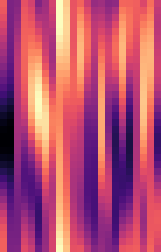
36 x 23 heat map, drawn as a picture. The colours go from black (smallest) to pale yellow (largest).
Roughest part: middle right. Histogram: bell-shaped. Grain: streaks running down.
